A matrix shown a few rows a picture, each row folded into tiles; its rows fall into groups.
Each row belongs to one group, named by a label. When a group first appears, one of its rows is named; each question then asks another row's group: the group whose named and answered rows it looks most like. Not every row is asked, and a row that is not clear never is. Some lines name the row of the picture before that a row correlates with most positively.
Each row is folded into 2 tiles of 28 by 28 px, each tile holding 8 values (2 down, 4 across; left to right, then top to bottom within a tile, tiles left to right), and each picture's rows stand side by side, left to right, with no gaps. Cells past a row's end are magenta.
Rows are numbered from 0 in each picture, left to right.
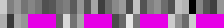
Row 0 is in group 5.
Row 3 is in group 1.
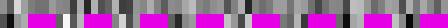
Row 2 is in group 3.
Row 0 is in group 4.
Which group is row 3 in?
4
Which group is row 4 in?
1
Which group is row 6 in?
4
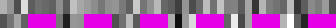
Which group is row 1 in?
4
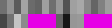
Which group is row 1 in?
4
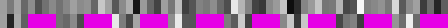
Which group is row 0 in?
5
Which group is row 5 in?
3
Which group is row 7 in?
5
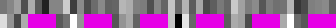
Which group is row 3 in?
5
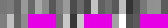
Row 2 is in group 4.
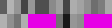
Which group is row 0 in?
1
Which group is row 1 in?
4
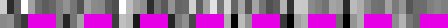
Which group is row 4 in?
5
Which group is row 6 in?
4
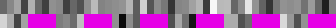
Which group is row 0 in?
1
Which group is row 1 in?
3
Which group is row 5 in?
1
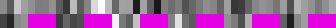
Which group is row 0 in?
4
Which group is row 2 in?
1
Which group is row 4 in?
3
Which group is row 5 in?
4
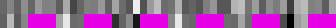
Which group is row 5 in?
4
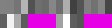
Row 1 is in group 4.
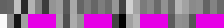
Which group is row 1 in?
5
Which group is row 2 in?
4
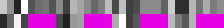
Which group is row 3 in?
3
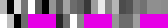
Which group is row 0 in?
1
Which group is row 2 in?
3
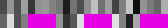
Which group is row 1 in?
3
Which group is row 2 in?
1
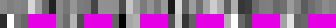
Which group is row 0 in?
3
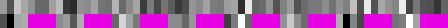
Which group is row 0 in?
4
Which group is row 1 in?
3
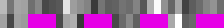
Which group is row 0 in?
5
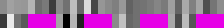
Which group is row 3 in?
5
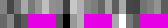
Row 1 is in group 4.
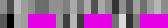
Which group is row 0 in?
4
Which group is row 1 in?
5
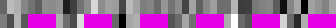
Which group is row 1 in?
3
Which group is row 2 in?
4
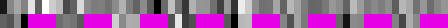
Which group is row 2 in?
1
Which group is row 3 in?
3
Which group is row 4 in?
4
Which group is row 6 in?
4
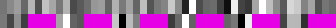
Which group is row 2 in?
5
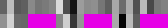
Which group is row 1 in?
3
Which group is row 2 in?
5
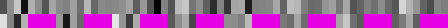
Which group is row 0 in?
1
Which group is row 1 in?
5
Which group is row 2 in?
1
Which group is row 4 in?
1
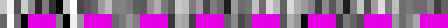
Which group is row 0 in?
3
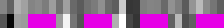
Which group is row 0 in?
4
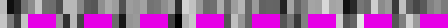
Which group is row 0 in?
3
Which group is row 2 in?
4
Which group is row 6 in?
3
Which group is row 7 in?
1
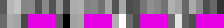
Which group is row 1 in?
4
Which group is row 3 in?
3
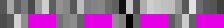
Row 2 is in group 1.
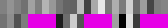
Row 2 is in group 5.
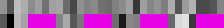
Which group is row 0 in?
4
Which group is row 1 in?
3
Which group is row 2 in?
5
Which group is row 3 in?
5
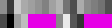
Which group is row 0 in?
4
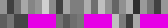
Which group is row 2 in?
1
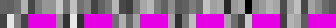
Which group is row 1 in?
5
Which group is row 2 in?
3
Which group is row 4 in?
1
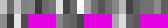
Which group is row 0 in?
5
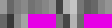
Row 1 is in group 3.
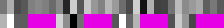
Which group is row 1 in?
1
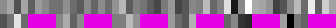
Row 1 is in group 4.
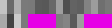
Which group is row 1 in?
3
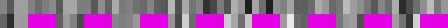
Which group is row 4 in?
1
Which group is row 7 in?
3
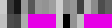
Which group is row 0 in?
3
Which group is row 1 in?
5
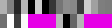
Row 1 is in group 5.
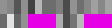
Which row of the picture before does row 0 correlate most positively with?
0
